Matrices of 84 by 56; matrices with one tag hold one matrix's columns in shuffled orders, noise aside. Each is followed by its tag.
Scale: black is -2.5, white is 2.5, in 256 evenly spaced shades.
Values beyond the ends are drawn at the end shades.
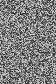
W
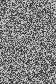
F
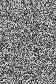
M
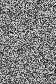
F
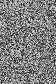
M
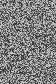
M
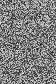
M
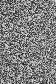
W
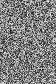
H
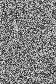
F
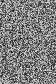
H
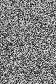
M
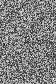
H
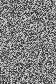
W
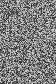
F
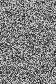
M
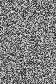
W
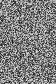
H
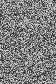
M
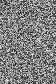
W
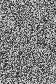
H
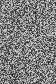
F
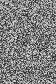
M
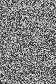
M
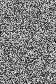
F
